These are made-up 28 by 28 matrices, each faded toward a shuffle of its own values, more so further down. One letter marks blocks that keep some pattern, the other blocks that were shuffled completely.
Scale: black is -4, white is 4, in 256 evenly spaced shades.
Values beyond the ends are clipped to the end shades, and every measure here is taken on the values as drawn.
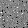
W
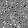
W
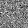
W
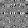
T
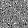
W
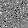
W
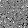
W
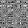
T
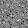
W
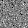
W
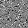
W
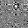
T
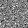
W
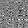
T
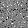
W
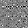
T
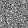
W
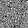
W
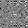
T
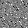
W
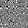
T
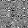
T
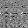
T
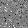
W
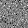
W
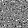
W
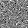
W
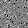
W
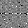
T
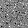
W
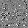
T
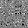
T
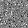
W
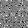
T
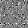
T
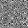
T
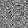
T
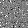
W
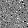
W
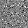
T
